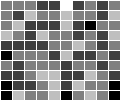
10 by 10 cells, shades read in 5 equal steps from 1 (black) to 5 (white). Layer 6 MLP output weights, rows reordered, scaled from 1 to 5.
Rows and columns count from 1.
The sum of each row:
28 31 26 30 26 25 27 28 25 27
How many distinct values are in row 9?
4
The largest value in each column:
4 4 4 4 4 5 4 4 3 4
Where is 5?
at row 1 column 6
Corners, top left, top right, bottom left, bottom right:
3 3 1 1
